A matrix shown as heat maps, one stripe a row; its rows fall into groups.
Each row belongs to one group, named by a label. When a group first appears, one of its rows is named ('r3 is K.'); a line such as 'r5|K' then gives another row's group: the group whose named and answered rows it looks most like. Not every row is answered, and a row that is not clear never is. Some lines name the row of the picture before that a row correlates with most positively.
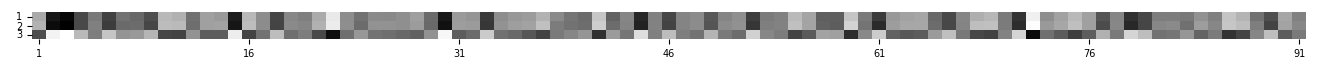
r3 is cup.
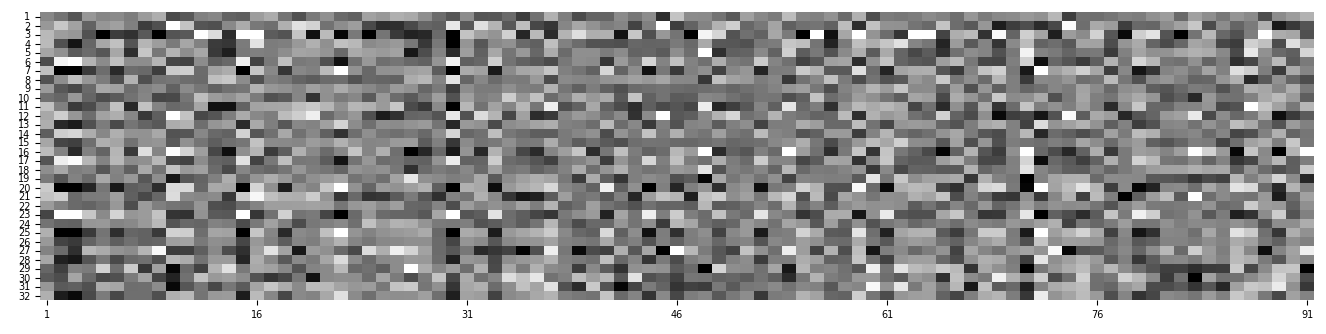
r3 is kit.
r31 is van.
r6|cup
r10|kit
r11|van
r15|van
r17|cup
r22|van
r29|van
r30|kit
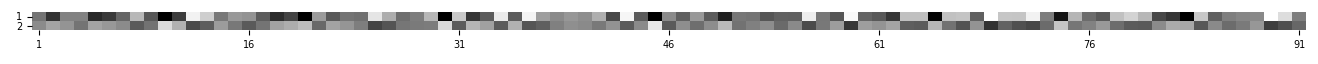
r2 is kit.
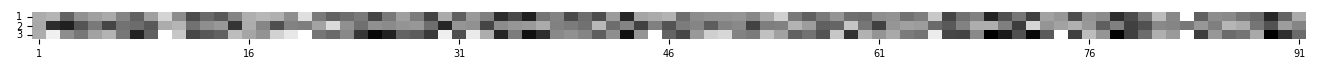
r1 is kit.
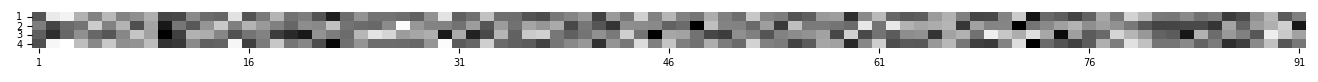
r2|van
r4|cup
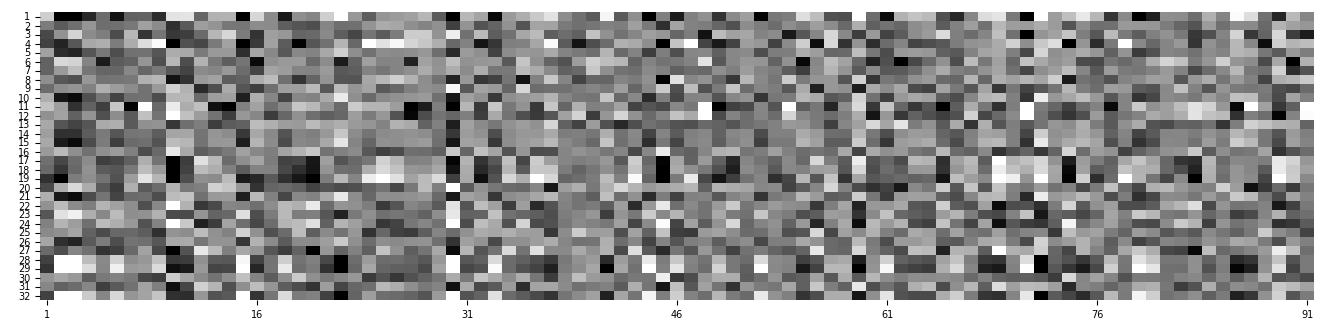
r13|van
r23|cup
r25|kit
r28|cup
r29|cup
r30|kit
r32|cup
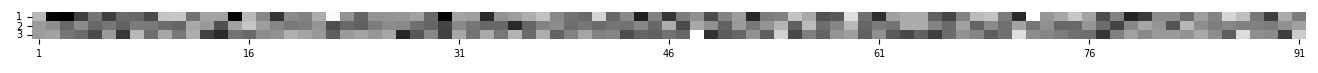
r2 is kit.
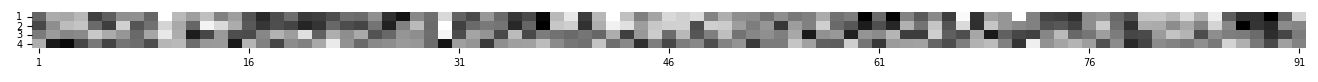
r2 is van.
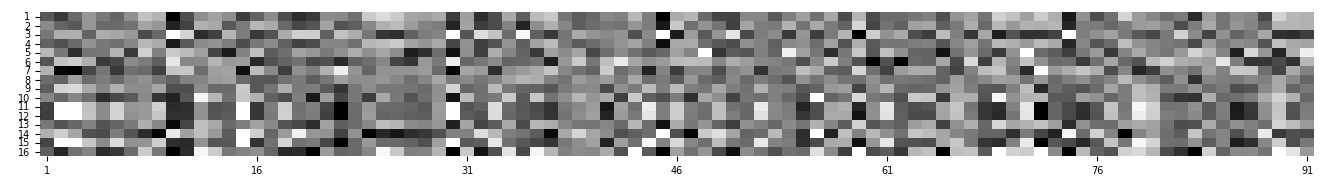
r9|cup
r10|kit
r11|cup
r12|cup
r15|cup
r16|kit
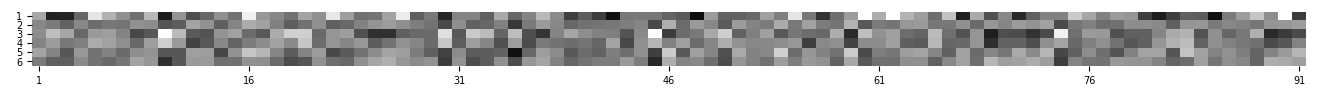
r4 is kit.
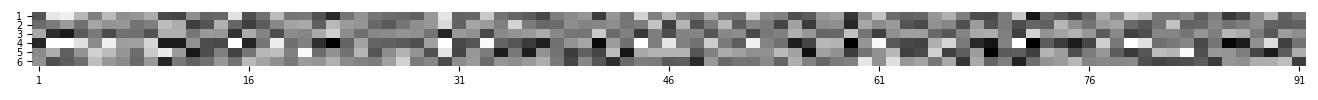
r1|cup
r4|cup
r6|van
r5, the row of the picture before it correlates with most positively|4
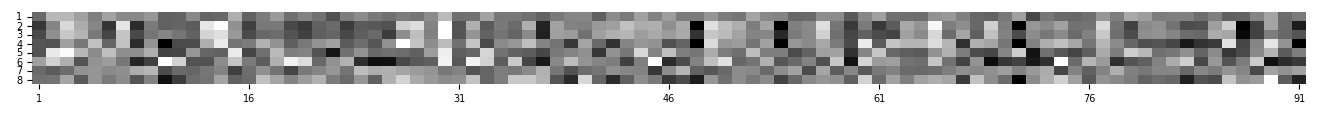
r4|van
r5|cup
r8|van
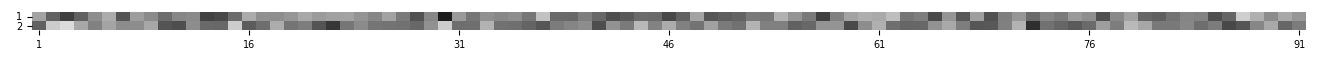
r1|van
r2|cup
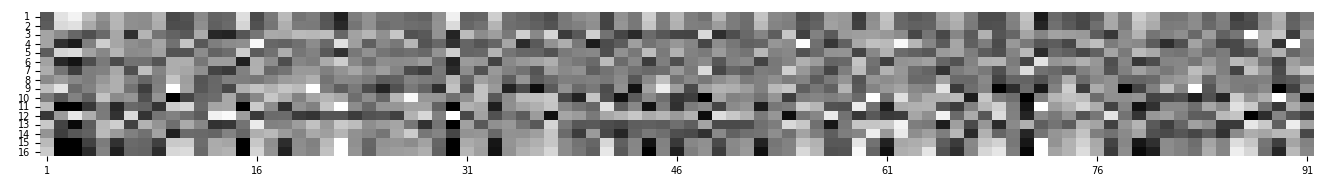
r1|cup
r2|cup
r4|van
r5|cup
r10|van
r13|van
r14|van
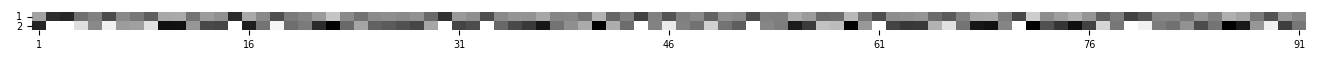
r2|cup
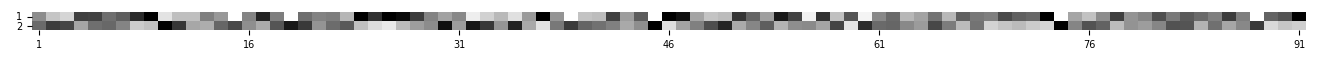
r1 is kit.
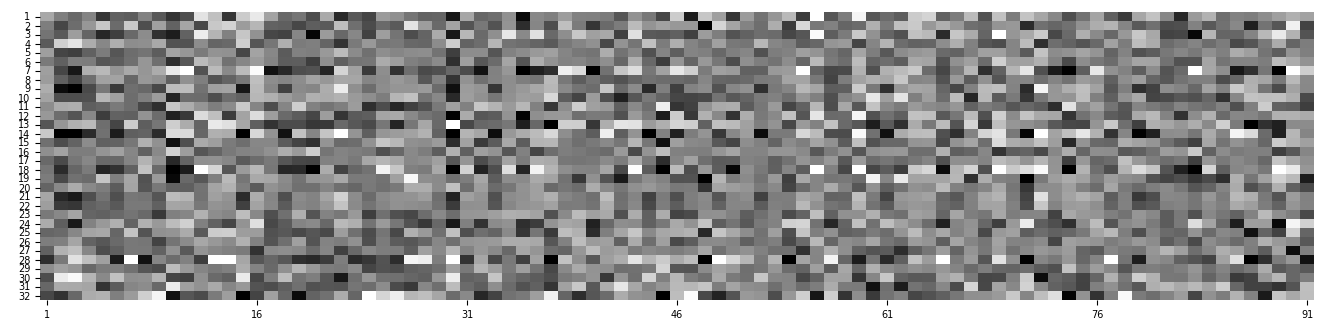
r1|kit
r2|van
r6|kit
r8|van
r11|kit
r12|kit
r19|van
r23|kit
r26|kit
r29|kit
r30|cup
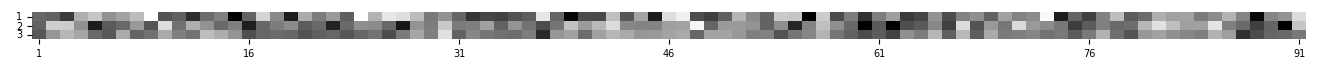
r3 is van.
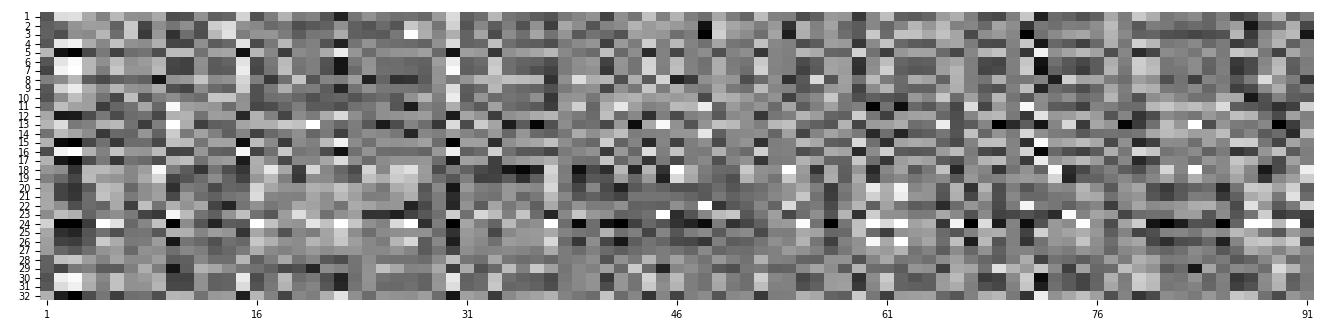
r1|cup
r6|cup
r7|cup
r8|kit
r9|cup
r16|cup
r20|van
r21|van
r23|kit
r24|van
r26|van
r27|van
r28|cup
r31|cup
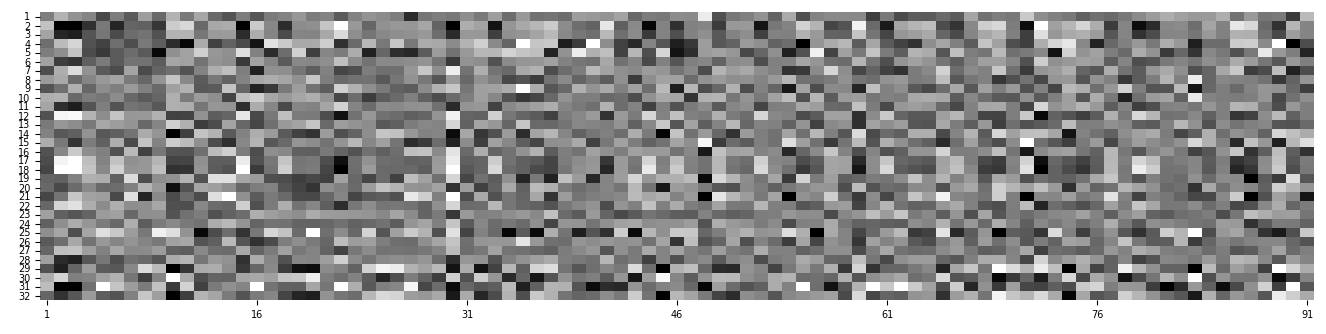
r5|kit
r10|kit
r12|cup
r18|cup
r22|cup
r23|van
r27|cup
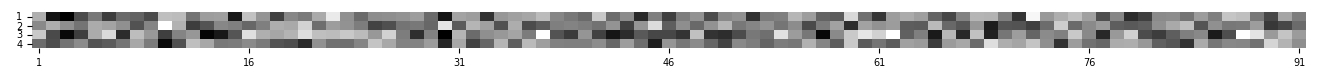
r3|van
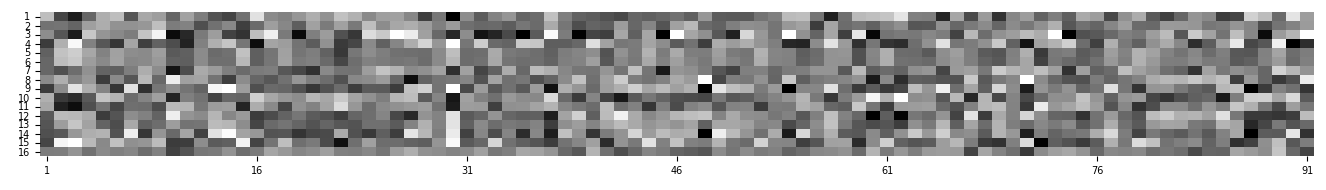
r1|van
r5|cup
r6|cup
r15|cup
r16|van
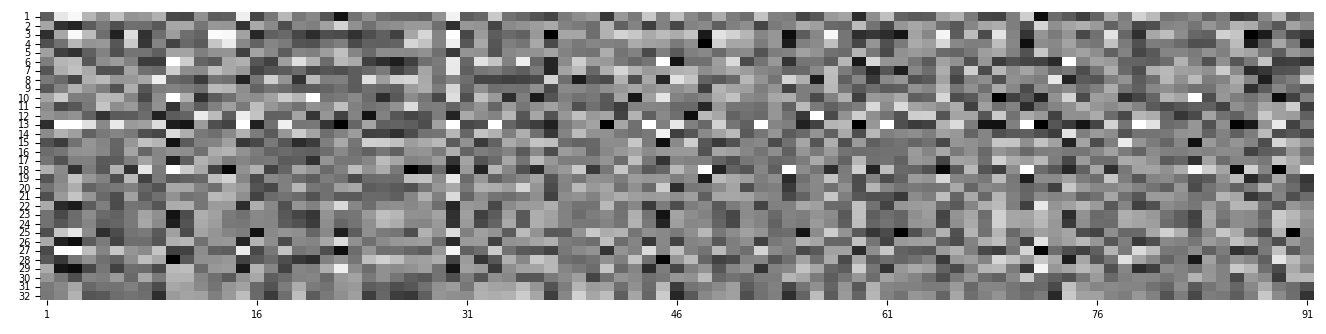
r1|cup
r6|kit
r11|van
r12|kit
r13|cup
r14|kit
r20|kit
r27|cup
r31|kit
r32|kit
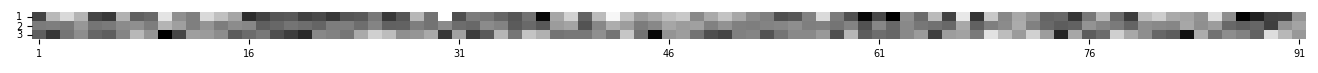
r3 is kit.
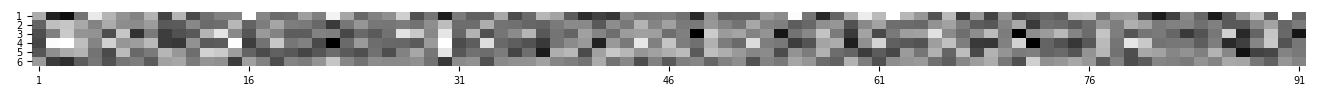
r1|van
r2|cup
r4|cup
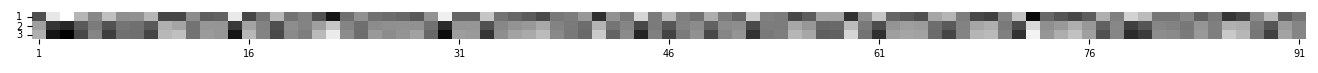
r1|cup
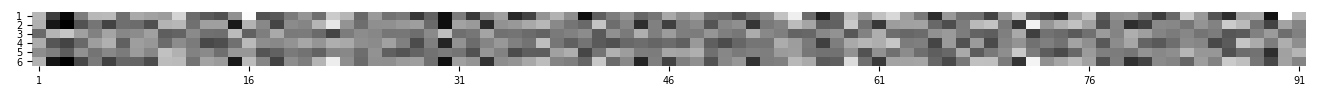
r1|van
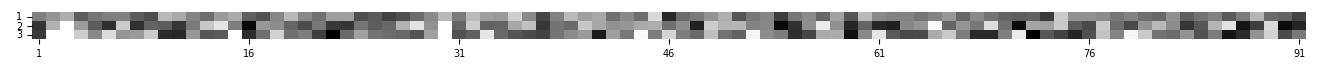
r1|kit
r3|cup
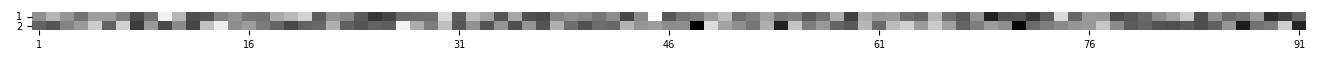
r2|van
